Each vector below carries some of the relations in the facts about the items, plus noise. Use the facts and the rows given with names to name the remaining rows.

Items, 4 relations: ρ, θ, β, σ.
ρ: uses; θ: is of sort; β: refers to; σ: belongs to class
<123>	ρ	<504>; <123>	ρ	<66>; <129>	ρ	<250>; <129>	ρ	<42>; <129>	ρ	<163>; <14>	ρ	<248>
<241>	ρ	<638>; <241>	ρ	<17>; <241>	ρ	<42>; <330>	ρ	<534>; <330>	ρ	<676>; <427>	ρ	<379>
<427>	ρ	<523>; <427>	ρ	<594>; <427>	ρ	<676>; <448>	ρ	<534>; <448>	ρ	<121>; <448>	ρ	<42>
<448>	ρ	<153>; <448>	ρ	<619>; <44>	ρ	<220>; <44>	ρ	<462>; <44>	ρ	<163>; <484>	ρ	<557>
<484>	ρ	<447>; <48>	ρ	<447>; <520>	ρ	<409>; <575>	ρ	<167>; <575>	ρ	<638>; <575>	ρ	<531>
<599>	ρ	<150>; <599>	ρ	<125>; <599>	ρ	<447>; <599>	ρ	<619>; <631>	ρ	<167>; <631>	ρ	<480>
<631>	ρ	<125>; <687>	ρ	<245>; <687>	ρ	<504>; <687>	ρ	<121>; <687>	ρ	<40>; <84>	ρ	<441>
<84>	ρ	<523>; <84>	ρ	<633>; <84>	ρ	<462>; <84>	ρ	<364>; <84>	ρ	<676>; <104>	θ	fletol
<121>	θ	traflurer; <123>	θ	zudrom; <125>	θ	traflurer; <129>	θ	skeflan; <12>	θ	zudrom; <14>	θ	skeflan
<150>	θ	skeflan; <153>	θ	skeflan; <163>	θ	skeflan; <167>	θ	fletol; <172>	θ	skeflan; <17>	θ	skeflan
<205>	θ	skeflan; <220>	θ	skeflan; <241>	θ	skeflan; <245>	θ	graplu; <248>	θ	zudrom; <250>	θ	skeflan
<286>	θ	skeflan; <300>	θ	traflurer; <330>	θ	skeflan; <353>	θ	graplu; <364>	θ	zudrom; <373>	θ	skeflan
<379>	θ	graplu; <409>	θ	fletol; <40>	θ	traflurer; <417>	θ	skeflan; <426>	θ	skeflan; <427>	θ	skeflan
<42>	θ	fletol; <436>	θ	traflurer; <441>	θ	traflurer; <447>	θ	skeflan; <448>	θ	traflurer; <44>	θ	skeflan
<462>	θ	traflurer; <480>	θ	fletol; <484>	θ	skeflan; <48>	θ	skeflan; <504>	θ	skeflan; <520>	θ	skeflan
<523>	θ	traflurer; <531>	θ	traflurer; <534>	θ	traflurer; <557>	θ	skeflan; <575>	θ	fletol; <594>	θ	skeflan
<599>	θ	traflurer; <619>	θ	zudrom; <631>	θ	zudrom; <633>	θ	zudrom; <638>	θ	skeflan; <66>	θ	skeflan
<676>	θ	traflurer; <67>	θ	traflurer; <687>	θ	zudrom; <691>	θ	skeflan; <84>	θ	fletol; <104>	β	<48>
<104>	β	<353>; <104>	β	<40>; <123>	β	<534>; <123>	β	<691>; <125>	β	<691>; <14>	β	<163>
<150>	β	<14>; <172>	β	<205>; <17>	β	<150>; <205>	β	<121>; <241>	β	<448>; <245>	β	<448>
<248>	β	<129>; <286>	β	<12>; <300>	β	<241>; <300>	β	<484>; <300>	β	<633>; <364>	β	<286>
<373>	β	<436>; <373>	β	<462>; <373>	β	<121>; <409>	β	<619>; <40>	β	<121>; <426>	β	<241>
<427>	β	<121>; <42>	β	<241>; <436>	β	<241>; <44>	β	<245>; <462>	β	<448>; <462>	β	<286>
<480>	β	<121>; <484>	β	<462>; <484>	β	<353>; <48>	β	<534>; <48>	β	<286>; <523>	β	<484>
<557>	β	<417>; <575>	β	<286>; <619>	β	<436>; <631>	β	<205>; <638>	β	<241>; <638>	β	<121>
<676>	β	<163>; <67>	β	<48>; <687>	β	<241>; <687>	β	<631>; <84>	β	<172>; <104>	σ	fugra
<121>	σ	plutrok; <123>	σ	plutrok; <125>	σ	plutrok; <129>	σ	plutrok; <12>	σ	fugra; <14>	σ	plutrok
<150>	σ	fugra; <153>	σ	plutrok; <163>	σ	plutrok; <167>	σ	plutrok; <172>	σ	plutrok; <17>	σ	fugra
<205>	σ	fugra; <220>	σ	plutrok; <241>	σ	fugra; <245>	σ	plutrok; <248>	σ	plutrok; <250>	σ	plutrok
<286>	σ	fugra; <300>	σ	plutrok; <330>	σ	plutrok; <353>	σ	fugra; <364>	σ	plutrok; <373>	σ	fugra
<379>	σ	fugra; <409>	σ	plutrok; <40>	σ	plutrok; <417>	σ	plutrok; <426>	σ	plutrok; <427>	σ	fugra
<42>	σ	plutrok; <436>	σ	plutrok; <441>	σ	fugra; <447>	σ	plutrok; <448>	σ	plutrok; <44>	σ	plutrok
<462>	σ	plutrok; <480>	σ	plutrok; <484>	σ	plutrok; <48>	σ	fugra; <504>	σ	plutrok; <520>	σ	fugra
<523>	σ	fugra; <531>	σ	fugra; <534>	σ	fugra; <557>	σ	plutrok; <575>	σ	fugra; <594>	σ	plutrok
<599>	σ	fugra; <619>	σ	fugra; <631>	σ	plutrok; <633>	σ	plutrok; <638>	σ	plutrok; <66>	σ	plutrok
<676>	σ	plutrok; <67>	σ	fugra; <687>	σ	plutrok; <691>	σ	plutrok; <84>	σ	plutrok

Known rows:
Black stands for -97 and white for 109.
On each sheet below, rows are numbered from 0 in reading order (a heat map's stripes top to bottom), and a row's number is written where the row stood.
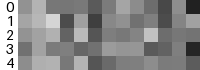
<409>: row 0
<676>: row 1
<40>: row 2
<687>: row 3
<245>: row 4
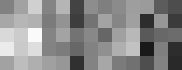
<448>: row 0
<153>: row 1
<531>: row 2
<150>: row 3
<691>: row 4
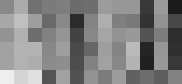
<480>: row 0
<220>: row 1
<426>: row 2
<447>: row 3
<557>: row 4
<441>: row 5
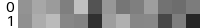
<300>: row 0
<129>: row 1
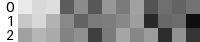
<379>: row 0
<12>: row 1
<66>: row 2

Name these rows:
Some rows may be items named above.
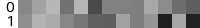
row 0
<436>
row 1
<167>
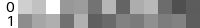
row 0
<599>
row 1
<245>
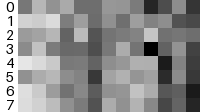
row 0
<123>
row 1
<353>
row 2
<40>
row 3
<364>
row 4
<17>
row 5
<14>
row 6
<205>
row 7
<520>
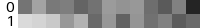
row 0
<687>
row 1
<67>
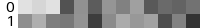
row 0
<379>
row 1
<172>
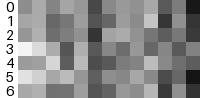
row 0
<484>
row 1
<638>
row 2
<44>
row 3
<523>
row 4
<121>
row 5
<48>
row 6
<638>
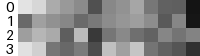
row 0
<286>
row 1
<631>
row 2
<462>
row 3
<427>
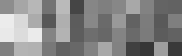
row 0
<436>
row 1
<523>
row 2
<534>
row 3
<248>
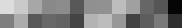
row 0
<241>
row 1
<84>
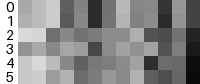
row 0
<163>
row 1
<163>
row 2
<104>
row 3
<484>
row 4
<12>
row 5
<575>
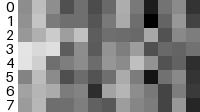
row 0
<633>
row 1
<364>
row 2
<125>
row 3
<379>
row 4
<373>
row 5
<633>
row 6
<330>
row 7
<42>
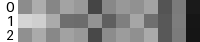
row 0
<484>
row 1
<619>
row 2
<484>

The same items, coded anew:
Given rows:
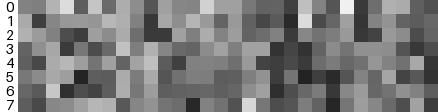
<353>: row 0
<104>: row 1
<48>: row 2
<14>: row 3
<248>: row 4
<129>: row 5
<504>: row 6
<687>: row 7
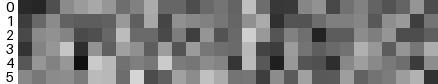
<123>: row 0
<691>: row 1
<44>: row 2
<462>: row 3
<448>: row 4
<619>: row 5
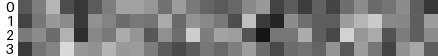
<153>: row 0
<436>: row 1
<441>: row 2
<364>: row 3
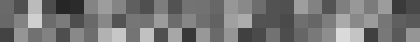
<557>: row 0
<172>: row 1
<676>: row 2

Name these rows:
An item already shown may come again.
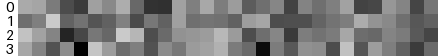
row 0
<48>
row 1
<172>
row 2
<150>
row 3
<599>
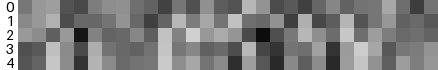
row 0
<484>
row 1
<373>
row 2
<531>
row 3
<40>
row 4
<121>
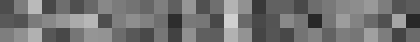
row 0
<426>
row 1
<687>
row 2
<484>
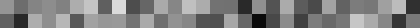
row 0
<619>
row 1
<409>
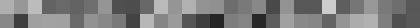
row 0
<205>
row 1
<480>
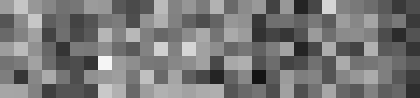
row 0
<427>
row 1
<638>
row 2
<14>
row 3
<241>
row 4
<163>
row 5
<167>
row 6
<17>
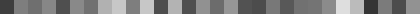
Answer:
<676>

